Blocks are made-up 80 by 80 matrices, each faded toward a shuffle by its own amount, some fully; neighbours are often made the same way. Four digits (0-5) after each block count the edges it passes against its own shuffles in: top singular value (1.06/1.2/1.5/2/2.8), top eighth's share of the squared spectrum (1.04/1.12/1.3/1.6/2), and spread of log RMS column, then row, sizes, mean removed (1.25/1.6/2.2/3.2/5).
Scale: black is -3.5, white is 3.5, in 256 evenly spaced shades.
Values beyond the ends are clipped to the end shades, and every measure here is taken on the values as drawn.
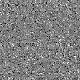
3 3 1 2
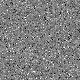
2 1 0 0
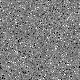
0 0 0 0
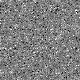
3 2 1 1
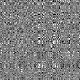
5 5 3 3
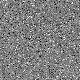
2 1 0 0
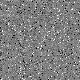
2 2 1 0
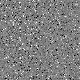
3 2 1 0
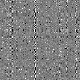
4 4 3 2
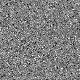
2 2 0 0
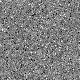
1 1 0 0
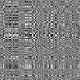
5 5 4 4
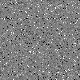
3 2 0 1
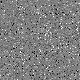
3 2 0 1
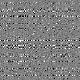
5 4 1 3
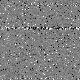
3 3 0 2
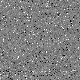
2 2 0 1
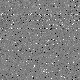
3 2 0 1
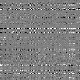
5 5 2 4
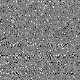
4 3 1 2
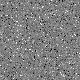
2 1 0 0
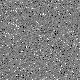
0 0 0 0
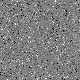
0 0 0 0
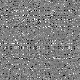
4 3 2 3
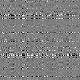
5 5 2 4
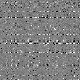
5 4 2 3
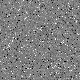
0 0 0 0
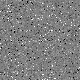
2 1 0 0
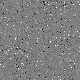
2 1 0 0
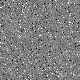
0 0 0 0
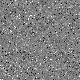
0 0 0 0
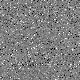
1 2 0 2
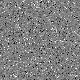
0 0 0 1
